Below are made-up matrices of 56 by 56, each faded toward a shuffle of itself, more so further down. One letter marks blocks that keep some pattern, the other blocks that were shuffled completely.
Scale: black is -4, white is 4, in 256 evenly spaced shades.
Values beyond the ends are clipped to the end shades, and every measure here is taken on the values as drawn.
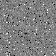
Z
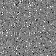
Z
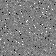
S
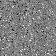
S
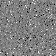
Z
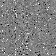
Z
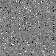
Z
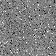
S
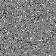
Z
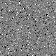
S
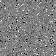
Z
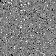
Z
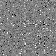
Z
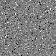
Z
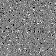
Z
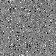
Z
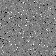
S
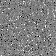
S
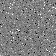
S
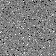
S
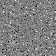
S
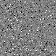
Z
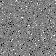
S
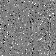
Z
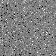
S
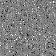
Z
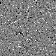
Z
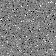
S
